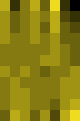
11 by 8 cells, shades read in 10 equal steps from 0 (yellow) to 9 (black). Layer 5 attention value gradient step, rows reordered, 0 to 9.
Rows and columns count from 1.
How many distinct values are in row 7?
3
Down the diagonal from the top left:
2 5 4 3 4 3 4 3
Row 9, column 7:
3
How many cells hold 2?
7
